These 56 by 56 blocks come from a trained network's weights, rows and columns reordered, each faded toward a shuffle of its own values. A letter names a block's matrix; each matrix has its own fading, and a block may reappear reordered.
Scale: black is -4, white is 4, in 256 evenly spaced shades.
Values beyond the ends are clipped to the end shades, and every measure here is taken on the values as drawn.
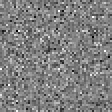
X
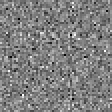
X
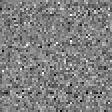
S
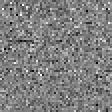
S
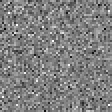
X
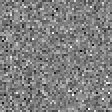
X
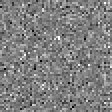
X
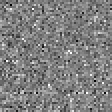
S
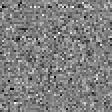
S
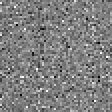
X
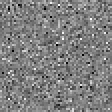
X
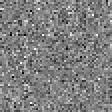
X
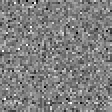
S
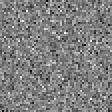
S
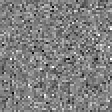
X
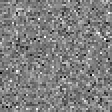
X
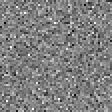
X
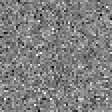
X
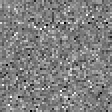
X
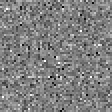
S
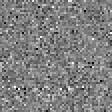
S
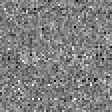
S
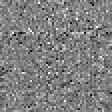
X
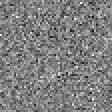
S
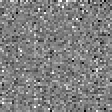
X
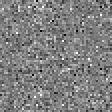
X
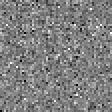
X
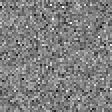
S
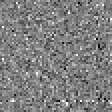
X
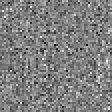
X
